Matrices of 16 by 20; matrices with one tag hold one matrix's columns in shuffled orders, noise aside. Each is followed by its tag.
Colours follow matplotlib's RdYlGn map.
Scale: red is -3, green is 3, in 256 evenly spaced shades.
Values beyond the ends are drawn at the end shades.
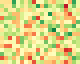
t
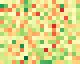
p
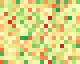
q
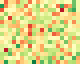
p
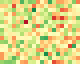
q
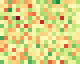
q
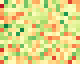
t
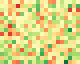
p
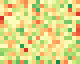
p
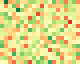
q
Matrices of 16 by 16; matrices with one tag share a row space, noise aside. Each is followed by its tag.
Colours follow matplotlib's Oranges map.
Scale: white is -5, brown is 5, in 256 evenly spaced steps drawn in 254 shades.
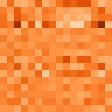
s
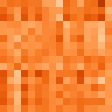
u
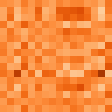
s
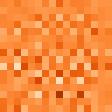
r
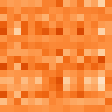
u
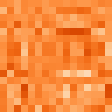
s
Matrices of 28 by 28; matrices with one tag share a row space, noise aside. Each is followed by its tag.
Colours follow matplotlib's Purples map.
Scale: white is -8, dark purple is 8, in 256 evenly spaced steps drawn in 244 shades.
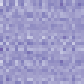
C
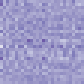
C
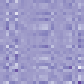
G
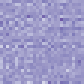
C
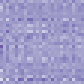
C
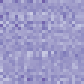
C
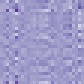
G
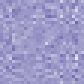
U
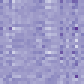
U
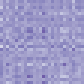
C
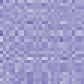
C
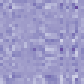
U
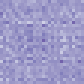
C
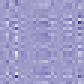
G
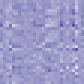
U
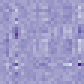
G
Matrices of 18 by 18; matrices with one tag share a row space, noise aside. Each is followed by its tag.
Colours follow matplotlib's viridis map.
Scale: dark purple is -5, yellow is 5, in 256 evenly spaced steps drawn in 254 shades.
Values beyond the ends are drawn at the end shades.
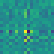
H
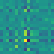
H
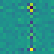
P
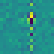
P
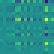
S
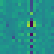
P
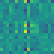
H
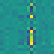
P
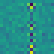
P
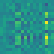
S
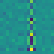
P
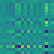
S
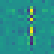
P
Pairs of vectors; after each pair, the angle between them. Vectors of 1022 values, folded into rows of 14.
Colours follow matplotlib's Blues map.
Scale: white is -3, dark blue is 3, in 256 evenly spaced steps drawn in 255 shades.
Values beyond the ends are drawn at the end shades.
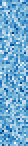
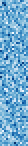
nearly opposite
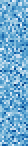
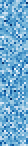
partly opposed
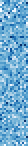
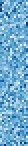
nearly opposite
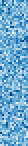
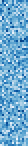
nearly parallel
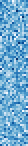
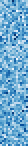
nearly opposite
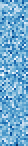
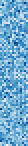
partly opposed
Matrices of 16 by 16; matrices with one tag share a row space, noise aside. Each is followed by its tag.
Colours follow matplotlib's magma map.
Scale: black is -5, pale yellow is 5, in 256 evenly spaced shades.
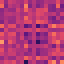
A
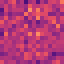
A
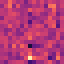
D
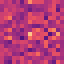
D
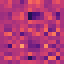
D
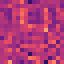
D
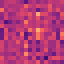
A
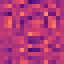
D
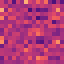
A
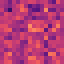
D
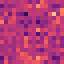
A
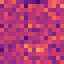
A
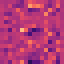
D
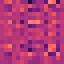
D
